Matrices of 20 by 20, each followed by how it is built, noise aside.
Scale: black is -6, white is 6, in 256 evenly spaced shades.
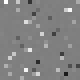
sparse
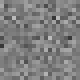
low rank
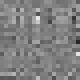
low rank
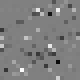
sparse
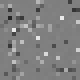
sparse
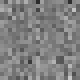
low rank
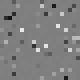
sparse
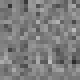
low rank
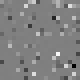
sparse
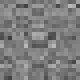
low rank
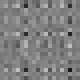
low rank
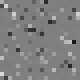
sparse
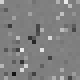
sparse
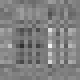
low rank
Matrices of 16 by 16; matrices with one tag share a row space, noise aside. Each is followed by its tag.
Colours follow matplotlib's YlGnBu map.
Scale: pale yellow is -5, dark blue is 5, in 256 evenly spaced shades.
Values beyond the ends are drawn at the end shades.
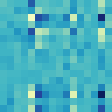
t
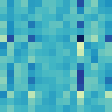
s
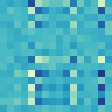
t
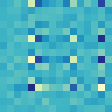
t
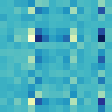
t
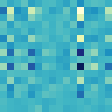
s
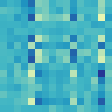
t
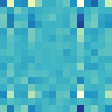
s
